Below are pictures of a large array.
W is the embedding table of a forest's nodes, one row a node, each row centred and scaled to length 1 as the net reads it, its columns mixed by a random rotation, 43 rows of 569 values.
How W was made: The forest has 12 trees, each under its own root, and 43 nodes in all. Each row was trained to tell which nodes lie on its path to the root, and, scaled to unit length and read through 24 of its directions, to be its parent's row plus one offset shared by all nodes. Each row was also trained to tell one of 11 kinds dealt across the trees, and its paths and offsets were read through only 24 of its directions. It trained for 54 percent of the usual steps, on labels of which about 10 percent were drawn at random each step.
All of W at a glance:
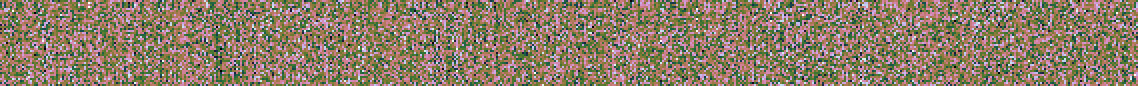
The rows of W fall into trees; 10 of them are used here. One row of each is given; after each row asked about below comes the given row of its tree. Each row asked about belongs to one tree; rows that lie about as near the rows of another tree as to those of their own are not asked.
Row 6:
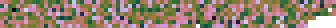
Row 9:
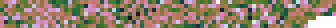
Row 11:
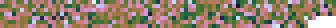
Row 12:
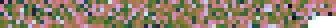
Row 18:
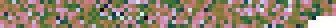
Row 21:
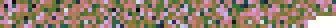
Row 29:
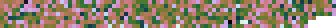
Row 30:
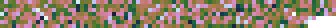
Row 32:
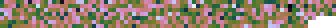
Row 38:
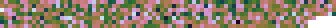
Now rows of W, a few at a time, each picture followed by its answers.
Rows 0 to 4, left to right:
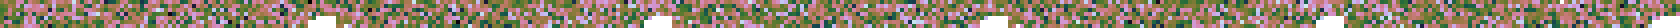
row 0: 29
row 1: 12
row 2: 12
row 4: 9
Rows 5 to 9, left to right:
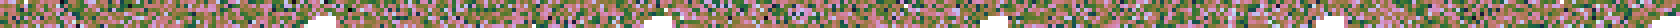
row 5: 9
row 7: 32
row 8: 29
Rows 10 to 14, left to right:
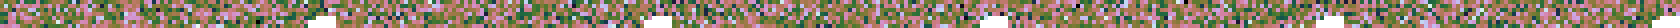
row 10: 6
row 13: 29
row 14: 12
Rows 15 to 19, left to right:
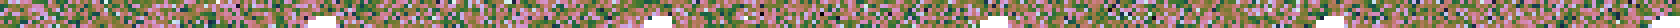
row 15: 9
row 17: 38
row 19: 18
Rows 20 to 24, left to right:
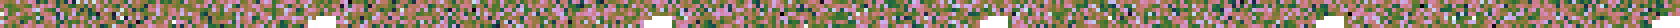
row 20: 18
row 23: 21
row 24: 30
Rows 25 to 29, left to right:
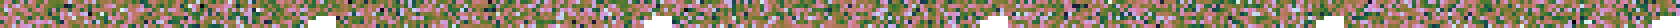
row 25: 11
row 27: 6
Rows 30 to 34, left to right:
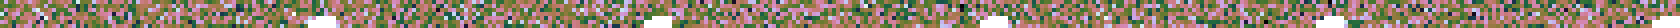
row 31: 18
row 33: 6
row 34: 32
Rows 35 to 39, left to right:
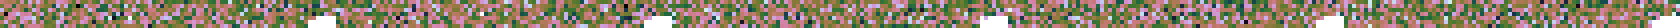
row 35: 30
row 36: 38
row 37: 30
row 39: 21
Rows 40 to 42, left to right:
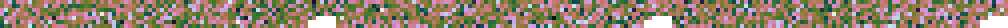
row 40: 30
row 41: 12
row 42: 6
